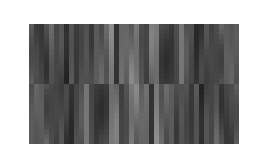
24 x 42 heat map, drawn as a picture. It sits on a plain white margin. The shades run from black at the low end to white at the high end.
No overall slope runs across the table. Streaks run downward. It looks the same turned upside down. On average the colour sits 30% of the way up the scale.
